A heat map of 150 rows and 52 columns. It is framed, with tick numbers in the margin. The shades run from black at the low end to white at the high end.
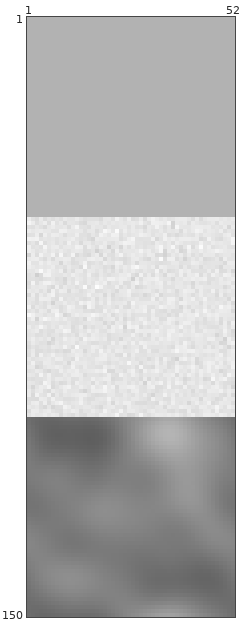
The table splits into 3 rows of 1 panel. Panel 1,1: high, flat. Panel 2,1: very high, fine-grained, faint in contrast. Panel 3,1: middling, smooth.
